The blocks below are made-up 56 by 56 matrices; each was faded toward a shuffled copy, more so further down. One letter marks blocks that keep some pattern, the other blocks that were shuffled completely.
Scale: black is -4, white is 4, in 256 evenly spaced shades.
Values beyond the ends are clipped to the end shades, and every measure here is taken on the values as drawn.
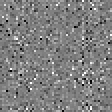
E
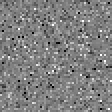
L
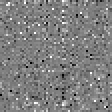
E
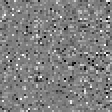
E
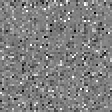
E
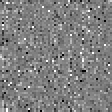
E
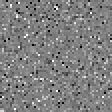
L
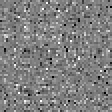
E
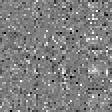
E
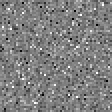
L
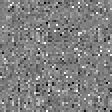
E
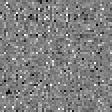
E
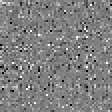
E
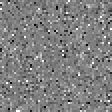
L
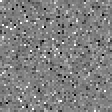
L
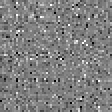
E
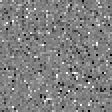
L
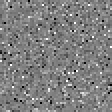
L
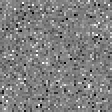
L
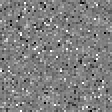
L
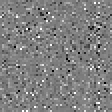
E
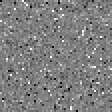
L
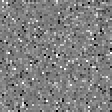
L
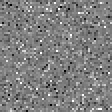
L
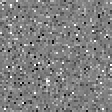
L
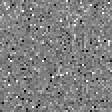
L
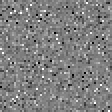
L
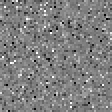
L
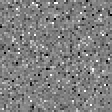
L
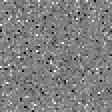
L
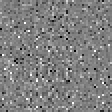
E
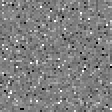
L
